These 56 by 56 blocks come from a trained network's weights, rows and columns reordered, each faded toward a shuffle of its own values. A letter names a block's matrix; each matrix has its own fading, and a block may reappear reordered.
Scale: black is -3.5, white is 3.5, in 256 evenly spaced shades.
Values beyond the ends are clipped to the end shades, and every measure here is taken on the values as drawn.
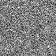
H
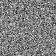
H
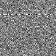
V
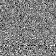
V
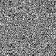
V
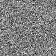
H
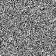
H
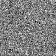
H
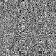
V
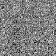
V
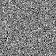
H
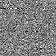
V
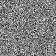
H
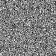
H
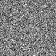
H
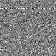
V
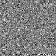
V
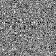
V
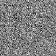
V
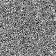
H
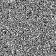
H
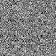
V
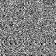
V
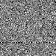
V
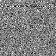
V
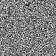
H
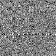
V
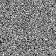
H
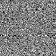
V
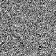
V
